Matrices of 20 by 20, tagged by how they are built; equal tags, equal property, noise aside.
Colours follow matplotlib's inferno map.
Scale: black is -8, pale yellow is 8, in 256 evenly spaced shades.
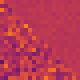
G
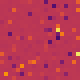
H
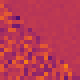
G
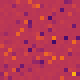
H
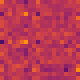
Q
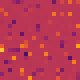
H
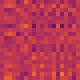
Q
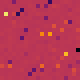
H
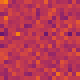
Q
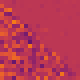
G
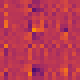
Q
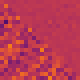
G
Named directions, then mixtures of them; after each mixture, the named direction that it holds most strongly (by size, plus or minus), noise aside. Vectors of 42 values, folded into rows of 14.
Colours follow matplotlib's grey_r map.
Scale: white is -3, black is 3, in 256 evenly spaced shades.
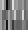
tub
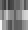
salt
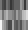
salt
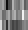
tub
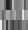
tub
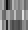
tub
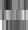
salt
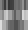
salt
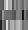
tub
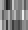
tub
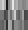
tub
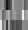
tub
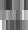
salt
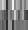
tub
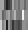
tub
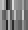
tub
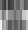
salt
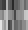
salt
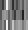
tub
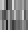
tub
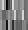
tub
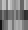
salt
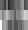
salt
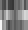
salt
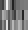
tub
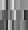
tub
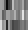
tub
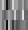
tub
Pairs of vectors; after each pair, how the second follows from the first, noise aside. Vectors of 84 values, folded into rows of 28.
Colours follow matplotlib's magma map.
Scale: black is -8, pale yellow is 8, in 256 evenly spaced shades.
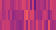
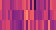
scaled up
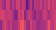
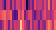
scaled up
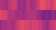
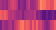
scaled up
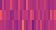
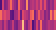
scaled up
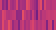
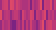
shuffled
